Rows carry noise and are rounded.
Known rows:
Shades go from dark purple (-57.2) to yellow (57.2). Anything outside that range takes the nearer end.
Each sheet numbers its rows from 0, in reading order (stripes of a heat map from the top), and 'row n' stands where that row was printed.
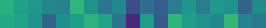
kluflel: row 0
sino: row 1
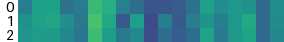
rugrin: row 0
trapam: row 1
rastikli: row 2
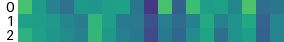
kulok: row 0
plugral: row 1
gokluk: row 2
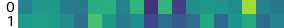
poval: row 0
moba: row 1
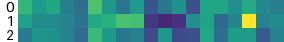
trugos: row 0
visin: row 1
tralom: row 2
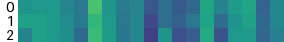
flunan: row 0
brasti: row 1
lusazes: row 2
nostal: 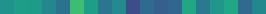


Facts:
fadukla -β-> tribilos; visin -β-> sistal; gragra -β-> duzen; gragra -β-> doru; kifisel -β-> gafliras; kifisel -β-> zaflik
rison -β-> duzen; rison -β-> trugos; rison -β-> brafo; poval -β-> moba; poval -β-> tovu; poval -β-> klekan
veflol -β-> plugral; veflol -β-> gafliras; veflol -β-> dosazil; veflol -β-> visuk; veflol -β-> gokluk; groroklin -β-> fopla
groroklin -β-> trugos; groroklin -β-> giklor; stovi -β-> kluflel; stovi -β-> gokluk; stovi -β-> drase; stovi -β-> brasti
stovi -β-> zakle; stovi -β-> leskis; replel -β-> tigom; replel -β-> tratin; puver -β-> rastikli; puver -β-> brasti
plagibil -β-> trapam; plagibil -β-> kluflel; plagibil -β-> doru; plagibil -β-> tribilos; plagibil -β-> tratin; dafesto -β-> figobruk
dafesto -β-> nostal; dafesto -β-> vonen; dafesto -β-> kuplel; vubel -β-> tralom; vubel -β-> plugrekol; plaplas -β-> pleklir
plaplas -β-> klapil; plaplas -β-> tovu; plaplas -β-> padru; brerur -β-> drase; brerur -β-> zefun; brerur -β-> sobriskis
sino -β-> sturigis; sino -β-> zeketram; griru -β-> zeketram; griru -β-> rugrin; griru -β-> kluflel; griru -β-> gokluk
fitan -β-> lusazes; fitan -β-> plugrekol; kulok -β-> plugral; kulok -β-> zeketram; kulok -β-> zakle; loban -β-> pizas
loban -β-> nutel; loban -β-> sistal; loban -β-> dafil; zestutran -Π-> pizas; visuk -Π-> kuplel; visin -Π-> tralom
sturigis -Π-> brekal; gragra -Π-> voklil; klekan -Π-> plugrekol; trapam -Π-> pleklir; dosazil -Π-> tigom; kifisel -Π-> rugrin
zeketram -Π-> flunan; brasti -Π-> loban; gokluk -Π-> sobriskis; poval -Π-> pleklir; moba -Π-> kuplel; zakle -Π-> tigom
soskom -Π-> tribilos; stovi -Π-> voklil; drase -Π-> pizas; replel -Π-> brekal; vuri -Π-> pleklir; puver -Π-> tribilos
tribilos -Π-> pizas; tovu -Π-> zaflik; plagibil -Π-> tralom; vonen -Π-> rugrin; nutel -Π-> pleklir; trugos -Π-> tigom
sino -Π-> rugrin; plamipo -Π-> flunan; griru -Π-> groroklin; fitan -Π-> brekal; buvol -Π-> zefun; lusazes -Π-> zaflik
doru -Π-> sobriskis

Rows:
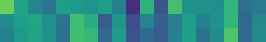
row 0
griru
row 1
vuri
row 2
nutel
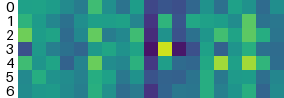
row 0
tratin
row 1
veflol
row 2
gragra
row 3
vubel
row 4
rison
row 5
drase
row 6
sturigis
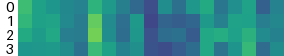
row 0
zeketram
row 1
doru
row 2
duzen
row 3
dafil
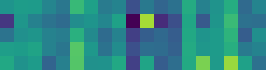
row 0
gafliras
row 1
fitan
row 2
brekal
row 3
brafo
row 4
groroklin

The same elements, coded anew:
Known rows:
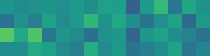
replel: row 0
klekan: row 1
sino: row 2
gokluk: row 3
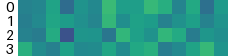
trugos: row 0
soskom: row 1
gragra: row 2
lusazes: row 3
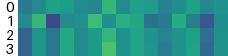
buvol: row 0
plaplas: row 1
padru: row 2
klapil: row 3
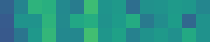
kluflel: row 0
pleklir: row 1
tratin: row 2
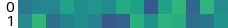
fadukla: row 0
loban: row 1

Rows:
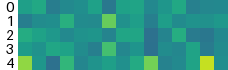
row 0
dafesto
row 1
tigom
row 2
puver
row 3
zakle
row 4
plugrekol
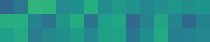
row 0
trapam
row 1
kifisel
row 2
brerur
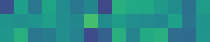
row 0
sistal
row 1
dosazil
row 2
visin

